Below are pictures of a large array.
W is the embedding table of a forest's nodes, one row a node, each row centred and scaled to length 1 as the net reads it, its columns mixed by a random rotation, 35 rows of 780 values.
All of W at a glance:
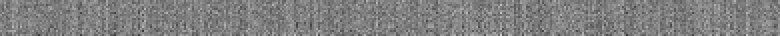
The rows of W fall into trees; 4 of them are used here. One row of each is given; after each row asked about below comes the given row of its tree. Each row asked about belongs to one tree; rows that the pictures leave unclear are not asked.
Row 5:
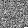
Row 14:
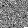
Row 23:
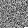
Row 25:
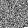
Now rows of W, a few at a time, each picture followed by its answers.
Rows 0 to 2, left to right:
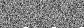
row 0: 14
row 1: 25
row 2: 14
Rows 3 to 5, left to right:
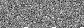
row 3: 25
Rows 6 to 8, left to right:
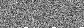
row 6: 23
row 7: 5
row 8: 14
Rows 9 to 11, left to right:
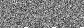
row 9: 23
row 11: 25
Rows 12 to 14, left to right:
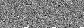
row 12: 25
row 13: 25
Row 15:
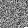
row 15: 23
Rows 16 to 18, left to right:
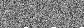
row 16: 5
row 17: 25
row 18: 14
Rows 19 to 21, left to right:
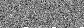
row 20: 23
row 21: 14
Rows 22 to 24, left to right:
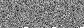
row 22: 25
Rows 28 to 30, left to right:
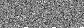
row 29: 23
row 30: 14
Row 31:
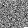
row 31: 14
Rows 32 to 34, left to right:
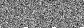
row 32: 25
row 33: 5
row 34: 25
